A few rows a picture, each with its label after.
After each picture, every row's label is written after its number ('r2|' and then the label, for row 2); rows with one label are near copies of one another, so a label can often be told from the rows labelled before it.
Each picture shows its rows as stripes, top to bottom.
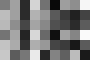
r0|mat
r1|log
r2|log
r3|mat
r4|log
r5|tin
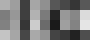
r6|log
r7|mat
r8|mat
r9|log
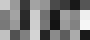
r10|log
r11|mat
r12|mat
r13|tin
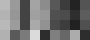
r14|log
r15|log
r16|log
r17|tin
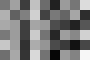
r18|mat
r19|tin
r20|log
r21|mat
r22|log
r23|mat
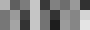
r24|tin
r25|mat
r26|mat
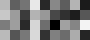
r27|tin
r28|log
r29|mat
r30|tin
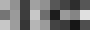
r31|log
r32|mat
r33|log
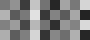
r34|mat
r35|tin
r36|mat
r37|tin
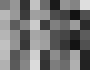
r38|mat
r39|log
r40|tin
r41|log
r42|log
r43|tin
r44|tin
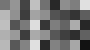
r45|mat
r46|log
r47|tin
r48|log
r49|tin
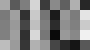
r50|tin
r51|mat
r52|mat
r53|mat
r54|log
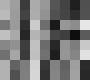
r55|log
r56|log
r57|mat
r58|log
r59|mat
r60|mat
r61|tin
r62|tin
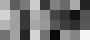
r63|tin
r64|log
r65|log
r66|mat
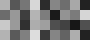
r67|tin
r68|mat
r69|log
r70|tin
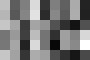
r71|tin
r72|tin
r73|log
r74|mat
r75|mat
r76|log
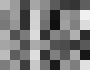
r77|log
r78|mat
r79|mat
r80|tin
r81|log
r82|tin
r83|mat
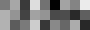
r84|mat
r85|log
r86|tin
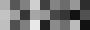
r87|tin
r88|log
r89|tin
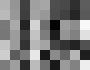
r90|log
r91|log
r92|mat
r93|mat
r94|log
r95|tin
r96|mat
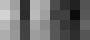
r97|log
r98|log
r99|log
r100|log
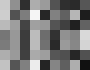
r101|log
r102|tin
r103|log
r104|mat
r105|mat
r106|log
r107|tin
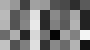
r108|log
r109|tin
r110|tin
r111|mat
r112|tin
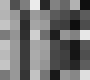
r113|tin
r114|log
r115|log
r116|mat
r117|log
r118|log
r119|log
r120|mat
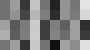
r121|mat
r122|mat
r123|tin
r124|tin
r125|mat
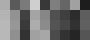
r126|tin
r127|log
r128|log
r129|log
